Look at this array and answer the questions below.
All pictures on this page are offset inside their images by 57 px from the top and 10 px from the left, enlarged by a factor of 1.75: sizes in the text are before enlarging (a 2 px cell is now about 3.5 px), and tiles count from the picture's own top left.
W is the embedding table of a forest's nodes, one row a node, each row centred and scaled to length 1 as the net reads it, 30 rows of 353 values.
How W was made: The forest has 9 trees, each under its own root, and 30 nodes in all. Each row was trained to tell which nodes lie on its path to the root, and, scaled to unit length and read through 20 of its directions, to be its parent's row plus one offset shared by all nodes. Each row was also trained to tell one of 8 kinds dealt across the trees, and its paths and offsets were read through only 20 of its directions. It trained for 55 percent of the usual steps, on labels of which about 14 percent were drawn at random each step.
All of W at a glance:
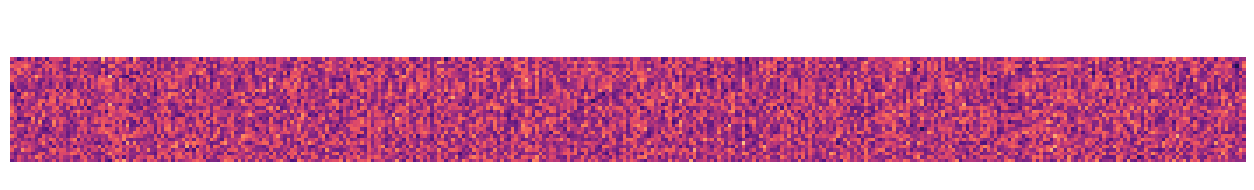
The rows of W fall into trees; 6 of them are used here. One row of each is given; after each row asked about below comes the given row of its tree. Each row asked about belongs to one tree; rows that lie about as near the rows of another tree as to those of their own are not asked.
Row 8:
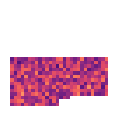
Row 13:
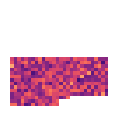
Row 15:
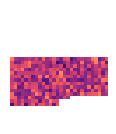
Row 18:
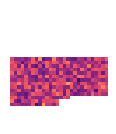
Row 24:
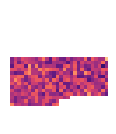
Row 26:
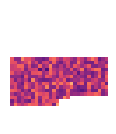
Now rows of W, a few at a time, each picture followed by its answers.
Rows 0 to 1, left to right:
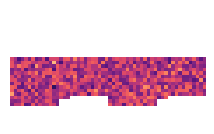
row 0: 15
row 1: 24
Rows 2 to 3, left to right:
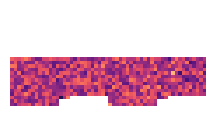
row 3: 24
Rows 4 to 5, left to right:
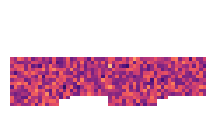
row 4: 24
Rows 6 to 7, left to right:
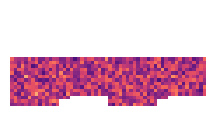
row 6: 8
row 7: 8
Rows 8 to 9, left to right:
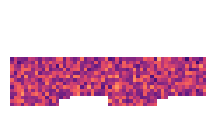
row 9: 13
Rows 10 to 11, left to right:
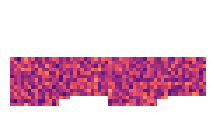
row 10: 26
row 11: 26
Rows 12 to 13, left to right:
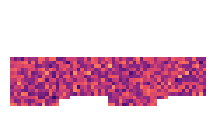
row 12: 13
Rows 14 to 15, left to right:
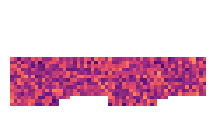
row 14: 18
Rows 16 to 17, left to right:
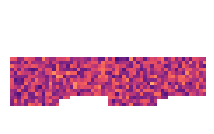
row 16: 15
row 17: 18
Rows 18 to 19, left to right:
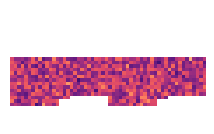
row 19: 24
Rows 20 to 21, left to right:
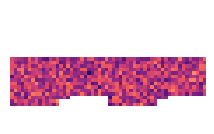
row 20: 8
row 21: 8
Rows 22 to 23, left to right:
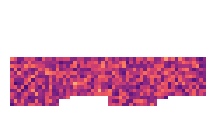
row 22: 15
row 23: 13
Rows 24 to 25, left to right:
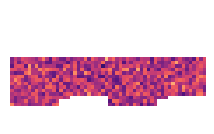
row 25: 8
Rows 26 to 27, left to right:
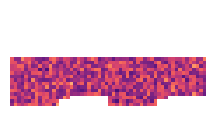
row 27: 13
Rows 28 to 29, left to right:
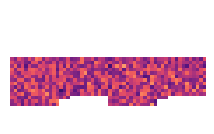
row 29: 24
